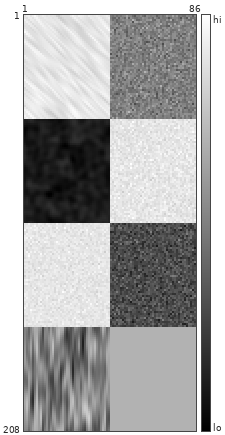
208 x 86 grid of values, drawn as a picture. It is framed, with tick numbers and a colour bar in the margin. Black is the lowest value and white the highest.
It is made of 4 by 2 panels. Panel 1,1: very high, slanting down to the right, faint in contrast. Panel 1,2: middling, fine-grained. Panel 2,1: very low, blotchy, faint in contrast. Panel 2,2: very high, fine-grained, faint in contrast. Panel 3,1: very high, fine-grained, faint in contrast. Panel 3,2: low, fine-grained. Panel 4,1: middling, streaked downward, strong in contrast. Panel 4,2: high, flat.
